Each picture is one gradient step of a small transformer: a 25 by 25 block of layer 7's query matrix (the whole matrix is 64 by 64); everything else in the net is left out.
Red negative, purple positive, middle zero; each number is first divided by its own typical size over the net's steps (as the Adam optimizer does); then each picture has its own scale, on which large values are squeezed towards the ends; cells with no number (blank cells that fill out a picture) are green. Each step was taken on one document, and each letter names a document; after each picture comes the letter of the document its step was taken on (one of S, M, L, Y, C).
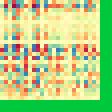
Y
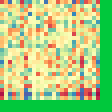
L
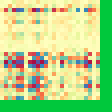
Y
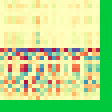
Y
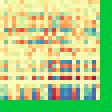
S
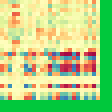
S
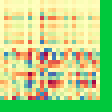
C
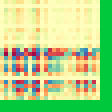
Y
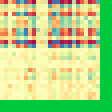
S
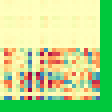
C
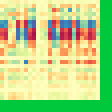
S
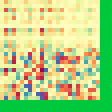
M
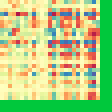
S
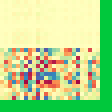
C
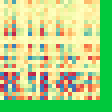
M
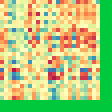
S
